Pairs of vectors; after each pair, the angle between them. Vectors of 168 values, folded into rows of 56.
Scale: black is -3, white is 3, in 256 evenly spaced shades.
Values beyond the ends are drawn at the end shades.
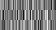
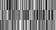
orthogonal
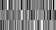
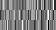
partly opposed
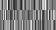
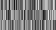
partly aligned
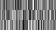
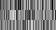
partly aligned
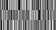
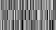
partly opposed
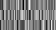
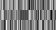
partly opposed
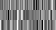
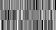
nearly parallel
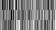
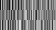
partly aligned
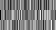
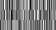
partly opposed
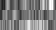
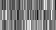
partly aligned
